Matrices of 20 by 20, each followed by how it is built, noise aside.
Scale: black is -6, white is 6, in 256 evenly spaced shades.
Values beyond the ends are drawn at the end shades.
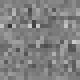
uneven rows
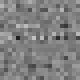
uneven rows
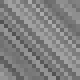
Toeplitz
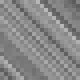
Toeplitz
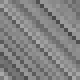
Toeplitz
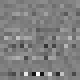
uneven rows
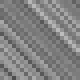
Toeplitz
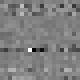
uneven rows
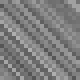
Toeplitz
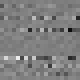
uneven rows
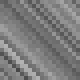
Toeplitz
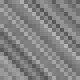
Toeplitz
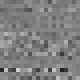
uneven rows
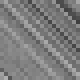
Toeplitz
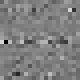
uneven rows
